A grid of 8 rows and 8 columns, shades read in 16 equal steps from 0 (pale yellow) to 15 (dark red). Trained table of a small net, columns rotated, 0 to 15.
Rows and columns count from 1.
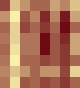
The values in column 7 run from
7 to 15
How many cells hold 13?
2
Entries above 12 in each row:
0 2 1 2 1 0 0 0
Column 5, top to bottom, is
9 13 12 15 15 11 6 11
